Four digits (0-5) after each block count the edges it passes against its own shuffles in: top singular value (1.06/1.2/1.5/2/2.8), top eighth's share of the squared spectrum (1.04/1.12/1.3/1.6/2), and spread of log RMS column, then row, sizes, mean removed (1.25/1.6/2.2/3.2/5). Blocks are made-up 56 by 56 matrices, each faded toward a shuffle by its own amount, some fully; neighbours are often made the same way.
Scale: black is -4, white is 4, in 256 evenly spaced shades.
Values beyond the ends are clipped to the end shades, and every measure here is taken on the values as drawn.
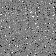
1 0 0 0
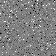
1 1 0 0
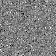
2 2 0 1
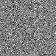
3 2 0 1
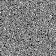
1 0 0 0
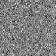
3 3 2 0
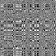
5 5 3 3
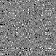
4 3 1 1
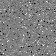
1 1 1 0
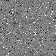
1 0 0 0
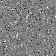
0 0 0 0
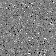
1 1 0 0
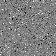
0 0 0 0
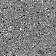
0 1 0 0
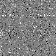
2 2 1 1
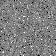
0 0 0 0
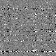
3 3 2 3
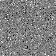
0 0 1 0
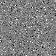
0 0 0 1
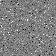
0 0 0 0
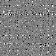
2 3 2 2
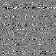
2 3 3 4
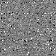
1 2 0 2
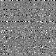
2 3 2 3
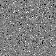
0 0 0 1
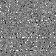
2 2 0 2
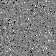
0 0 0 0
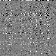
2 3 2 3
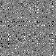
2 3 2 2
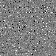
1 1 0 1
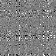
2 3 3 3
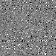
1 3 2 2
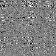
2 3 2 3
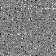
1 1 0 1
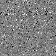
1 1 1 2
